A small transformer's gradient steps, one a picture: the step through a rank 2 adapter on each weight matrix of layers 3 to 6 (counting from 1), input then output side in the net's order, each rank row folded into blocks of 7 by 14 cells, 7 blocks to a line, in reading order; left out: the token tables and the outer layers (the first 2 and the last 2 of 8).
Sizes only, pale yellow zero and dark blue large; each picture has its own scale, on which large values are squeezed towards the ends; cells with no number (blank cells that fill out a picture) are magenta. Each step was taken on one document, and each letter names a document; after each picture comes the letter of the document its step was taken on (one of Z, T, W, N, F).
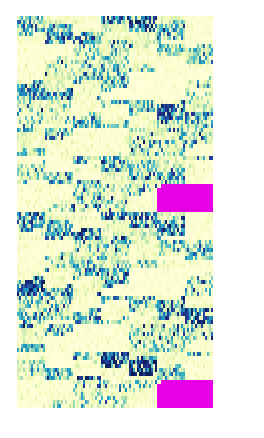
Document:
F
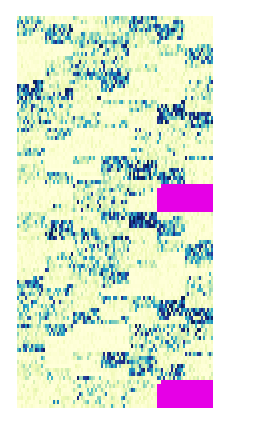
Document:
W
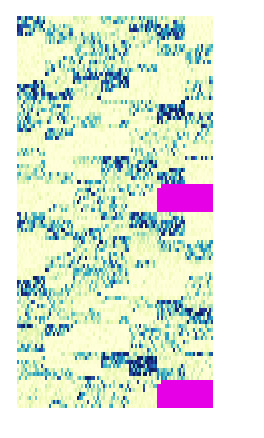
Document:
W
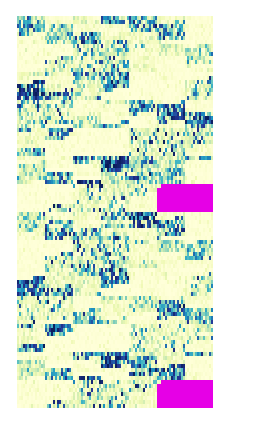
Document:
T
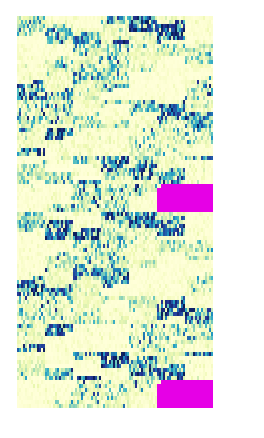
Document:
F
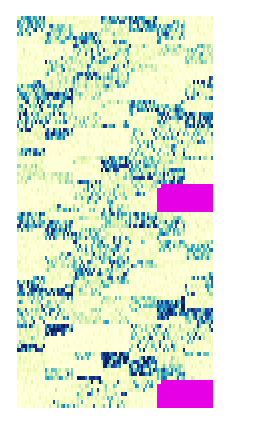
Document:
T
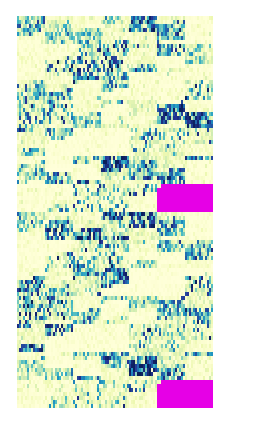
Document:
W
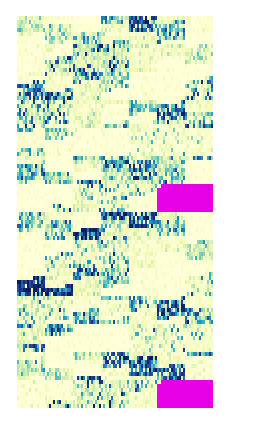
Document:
T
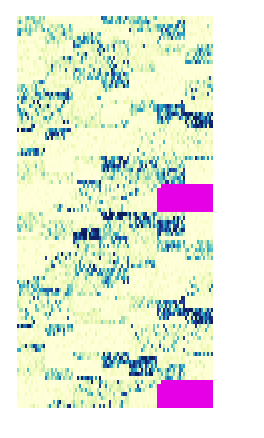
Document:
T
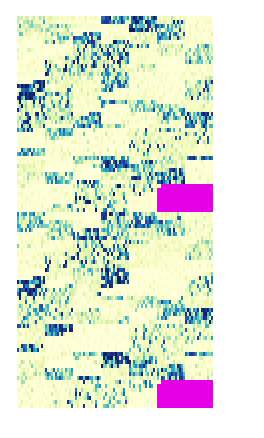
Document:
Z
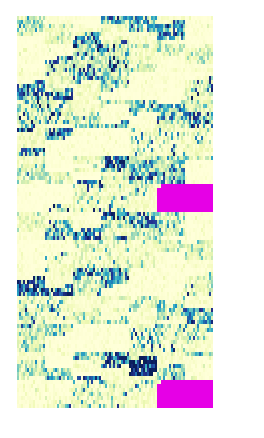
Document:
T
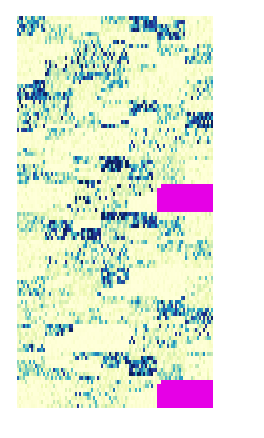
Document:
Z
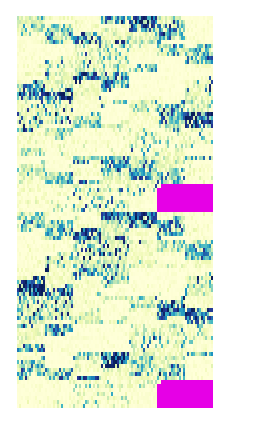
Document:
F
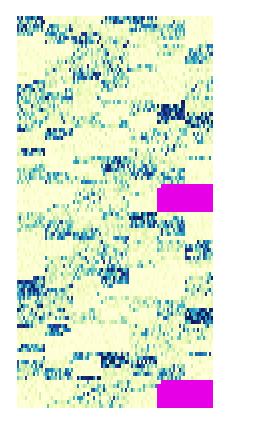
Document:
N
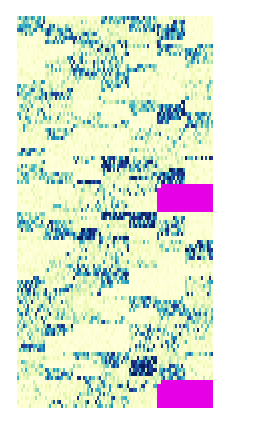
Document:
W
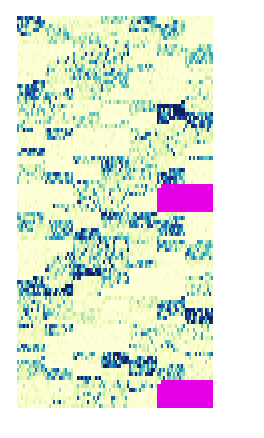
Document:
W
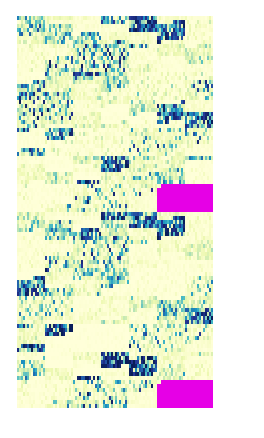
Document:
Z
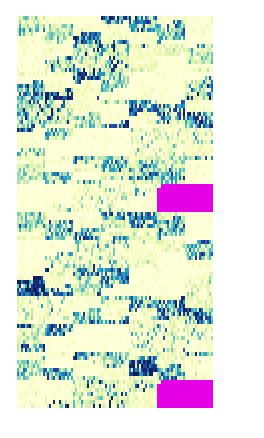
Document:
T
